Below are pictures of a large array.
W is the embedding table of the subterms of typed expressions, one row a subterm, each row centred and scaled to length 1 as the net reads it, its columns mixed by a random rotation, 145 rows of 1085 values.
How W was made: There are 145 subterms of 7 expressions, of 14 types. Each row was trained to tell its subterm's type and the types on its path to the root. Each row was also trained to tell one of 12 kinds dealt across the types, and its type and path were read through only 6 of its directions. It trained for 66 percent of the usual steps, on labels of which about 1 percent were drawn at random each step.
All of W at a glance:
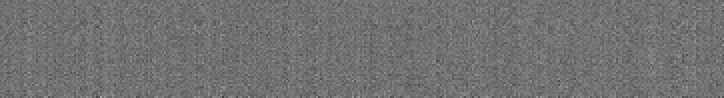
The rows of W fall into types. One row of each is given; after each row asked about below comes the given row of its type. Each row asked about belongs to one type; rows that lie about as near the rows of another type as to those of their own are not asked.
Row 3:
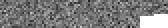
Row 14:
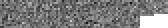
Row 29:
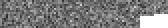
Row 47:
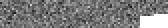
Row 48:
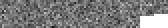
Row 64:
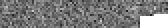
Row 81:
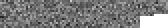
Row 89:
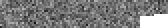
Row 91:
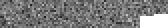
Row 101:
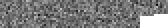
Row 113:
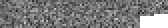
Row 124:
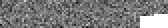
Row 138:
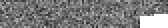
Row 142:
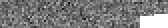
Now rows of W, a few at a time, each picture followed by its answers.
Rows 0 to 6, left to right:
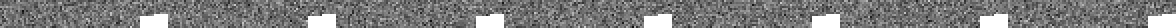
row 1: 3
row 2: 138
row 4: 3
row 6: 142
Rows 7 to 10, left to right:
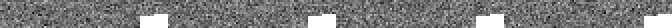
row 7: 101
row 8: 3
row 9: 81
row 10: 91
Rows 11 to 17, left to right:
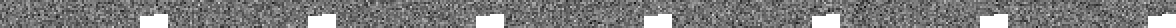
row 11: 101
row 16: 48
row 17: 81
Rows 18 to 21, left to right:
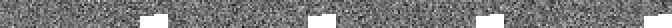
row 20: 48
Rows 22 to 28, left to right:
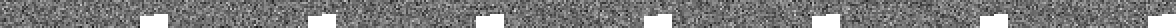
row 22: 29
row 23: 113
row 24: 3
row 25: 142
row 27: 81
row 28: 142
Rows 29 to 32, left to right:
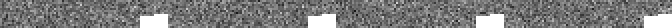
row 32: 142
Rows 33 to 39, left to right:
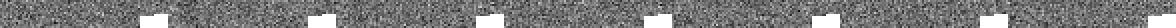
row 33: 101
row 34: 48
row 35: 142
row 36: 101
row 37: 113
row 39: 81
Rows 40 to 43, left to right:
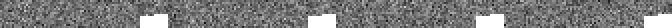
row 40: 113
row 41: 113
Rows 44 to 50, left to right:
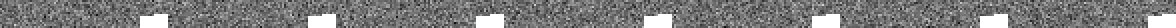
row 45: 81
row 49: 81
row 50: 138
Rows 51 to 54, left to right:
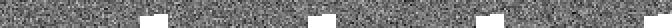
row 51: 138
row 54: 124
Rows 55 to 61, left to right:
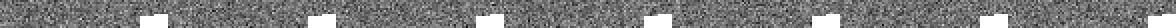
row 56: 89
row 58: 48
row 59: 14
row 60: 14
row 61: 48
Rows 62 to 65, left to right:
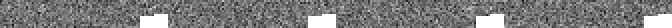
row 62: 113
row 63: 142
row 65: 142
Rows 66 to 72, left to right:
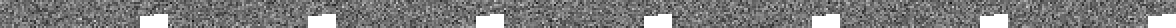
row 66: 89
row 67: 142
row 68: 29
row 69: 124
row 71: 101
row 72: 113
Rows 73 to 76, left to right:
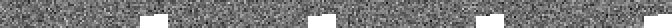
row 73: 48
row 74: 91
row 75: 138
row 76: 3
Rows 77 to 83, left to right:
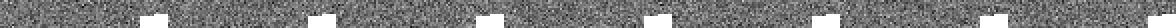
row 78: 124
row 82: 81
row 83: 48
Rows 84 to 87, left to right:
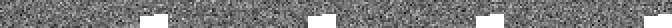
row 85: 101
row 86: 113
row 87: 64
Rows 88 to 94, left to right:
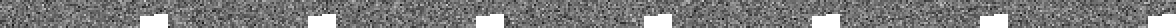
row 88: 91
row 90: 91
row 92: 91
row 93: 3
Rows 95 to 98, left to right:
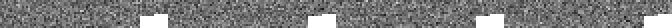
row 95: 113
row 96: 3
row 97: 138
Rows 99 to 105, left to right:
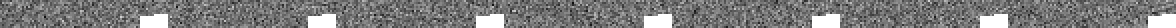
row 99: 113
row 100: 101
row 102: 142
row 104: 14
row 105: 29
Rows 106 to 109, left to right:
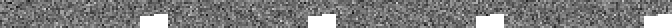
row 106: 3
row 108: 91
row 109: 48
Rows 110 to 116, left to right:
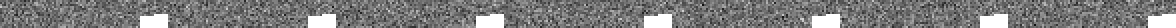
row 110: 138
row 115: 14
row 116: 138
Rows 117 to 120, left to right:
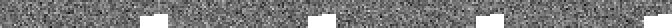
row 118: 47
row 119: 113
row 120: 3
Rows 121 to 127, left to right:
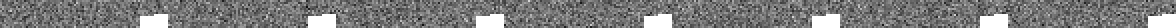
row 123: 48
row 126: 124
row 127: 124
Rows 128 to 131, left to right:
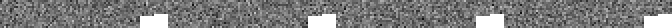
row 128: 124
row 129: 101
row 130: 101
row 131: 138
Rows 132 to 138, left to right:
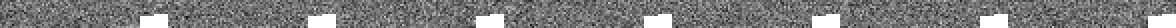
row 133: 101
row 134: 142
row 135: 91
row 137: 89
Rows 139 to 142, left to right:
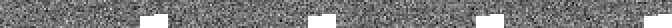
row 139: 89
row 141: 48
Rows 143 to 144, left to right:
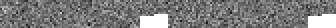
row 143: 91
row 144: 81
